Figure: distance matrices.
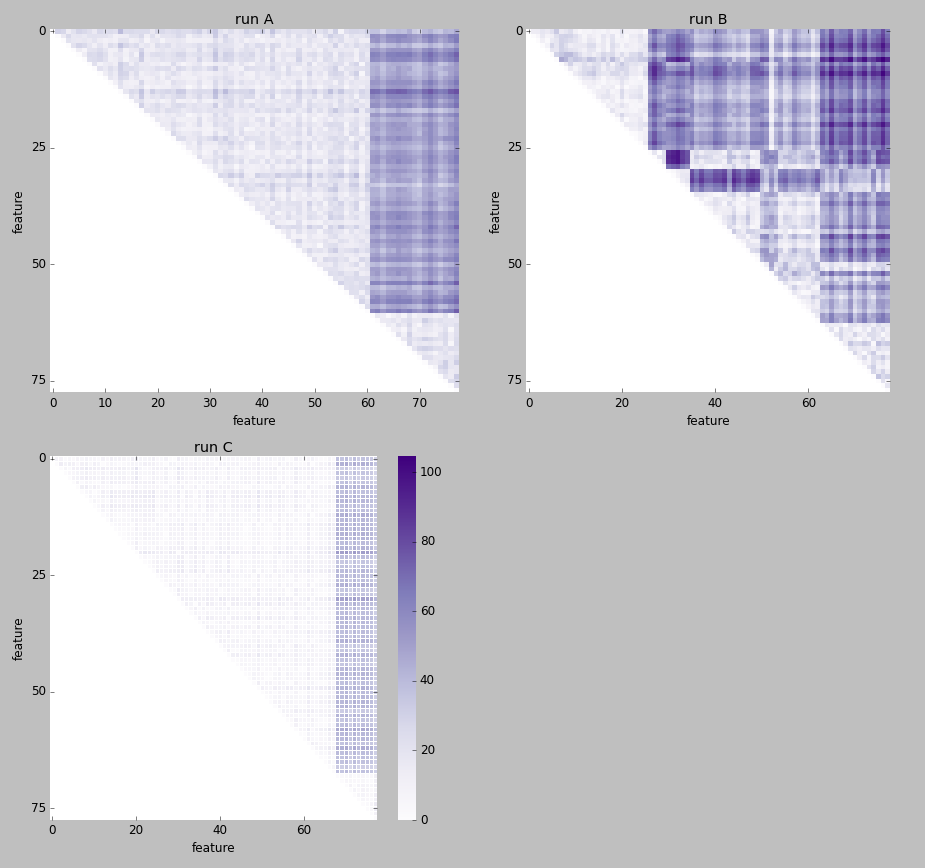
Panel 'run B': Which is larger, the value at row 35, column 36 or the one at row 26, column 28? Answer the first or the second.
the first
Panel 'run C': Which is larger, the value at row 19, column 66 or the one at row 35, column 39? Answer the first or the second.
the first
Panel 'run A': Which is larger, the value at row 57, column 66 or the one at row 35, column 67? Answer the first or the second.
the first
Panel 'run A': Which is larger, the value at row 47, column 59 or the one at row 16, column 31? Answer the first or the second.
the second
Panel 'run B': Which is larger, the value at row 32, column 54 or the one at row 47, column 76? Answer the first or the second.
the second
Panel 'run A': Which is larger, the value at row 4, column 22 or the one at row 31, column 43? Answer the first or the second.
the second
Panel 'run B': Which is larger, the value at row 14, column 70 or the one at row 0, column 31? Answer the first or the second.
the second
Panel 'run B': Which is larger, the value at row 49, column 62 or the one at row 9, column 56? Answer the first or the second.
the second
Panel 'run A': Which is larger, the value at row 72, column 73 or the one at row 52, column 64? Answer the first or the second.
the second
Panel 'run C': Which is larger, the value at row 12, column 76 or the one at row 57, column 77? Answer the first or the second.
the first
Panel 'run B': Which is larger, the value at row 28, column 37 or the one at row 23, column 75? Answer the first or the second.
the second
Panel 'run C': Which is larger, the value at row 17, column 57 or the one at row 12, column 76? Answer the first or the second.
the second
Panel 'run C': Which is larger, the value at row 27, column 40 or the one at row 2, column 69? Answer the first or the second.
the second
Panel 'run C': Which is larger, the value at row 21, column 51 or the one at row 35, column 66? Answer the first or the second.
the second
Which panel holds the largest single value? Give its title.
run B
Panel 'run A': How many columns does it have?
78
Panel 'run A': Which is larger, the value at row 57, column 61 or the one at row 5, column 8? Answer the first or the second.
the first
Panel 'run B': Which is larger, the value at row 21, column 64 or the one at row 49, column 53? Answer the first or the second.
the first
